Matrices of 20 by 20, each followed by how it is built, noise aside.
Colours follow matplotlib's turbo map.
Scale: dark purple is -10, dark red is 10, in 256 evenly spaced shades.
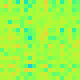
low rank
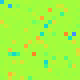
sparse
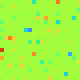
sparse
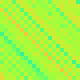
Toeplitz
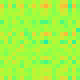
low rank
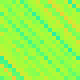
Toeplitz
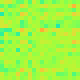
low rank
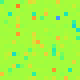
sparse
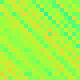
Toeplitz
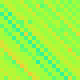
Toeplitz
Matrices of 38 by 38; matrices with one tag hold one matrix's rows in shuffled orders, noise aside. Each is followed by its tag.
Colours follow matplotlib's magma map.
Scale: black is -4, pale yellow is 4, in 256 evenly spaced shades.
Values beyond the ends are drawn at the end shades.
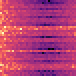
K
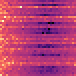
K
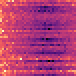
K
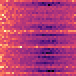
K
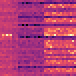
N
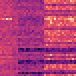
N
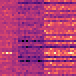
N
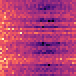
K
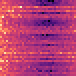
K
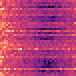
K
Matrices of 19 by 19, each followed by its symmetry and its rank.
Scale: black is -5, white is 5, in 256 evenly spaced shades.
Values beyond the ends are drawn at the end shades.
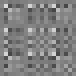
symmetric, rank two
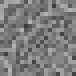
symmetric, full rank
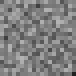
symmetric, full rank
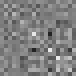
symmetric, rank three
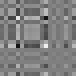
symmetric, rank one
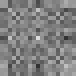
symmetric, rank two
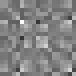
symmetric, rank three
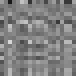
neither, rank two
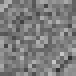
symmetric, full rank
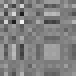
symmetric, rank two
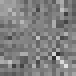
symmetric, rank three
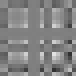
symmetric, rank one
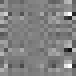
neither, rank two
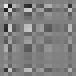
symmetric, rank one
